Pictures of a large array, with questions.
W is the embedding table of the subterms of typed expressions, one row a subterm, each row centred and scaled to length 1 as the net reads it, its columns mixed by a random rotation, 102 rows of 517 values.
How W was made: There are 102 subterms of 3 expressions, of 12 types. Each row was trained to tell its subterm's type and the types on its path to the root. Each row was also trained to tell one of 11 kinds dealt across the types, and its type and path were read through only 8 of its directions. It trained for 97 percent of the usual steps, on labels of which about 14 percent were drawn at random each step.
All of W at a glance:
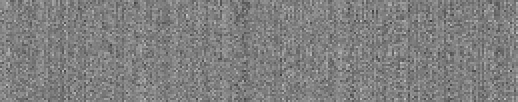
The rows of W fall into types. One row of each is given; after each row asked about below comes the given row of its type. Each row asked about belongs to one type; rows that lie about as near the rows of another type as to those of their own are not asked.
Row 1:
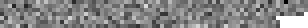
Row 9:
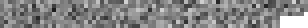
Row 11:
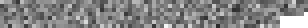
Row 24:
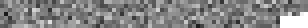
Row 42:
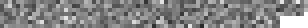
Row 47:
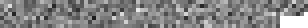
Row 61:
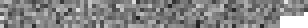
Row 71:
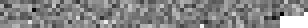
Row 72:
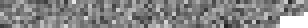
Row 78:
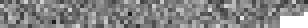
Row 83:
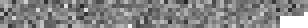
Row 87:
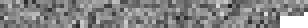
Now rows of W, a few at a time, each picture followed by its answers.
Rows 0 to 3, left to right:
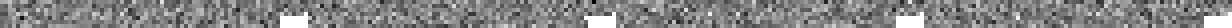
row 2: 47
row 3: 71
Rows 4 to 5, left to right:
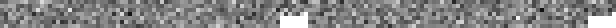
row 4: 47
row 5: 11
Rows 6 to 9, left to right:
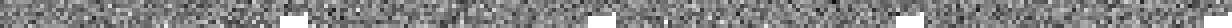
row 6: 42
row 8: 71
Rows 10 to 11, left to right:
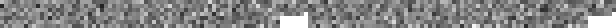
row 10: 42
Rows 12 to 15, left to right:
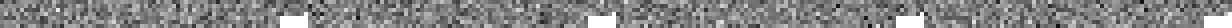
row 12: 71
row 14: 11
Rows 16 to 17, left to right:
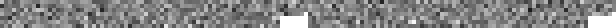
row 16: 42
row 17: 1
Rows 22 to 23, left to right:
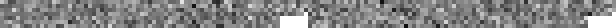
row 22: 71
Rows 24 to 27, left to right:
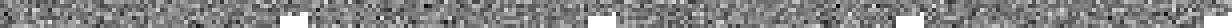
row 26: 1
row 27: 24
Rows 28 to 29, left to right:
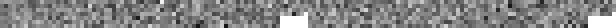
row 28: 72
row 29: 87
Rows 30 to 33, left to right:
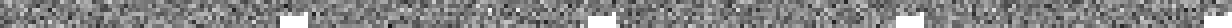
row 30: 42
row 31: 47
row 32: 78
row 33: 24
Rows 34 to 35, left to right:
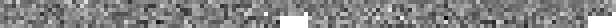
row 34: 87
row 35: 61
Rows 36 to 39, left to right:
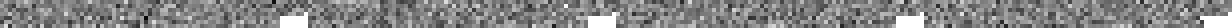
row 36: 9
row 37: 1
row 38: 72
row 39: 1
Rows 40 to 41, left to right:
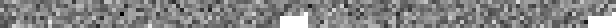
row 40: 71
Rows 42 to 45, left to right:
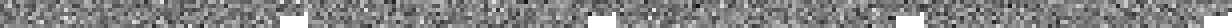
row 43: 71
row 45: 78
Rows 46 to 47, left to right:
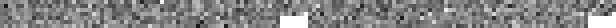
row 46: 72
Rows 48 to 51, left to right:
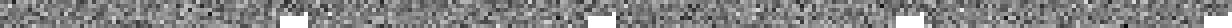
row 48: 47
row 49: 11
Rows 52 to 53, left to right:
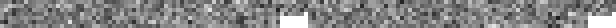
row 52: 47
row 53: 47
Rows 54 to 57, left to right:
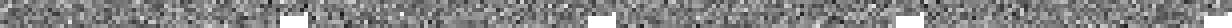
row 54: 47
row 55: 1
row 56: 1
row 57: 42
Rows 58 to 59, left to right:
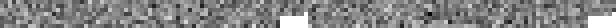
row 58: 87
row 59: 61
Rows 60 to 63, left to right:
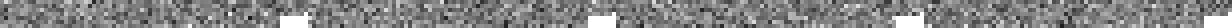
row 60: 11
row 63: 83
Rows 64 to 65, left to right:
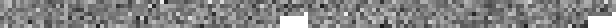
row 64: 42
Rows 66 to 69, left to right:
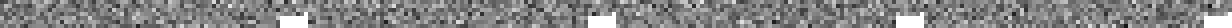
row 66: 47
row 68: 87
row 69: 42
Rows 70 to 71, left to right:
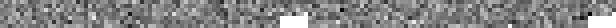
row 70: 71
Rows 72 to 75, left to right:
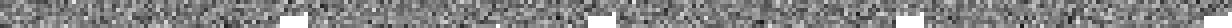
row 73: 11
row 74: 24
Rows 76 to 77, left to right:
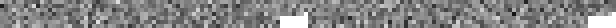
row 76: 87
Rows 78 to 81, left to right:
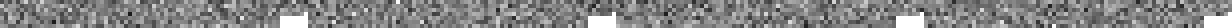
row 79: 11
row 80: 24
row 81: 78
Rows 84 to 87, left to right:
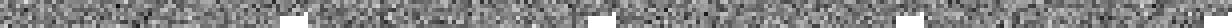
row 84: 9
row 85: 1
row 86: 42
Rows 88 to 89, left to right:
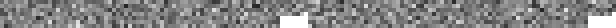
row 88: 78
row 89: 11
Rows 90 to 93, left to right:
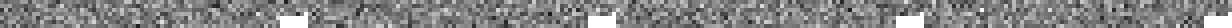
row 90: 78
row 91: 24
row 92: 1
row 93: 87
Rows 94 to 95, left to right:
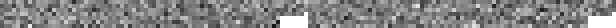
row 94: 87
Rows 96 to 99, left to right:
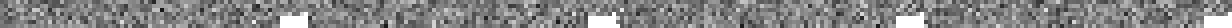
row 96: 24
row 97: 87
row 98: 78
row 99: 78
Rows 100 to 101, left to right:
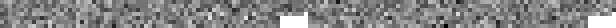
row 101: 24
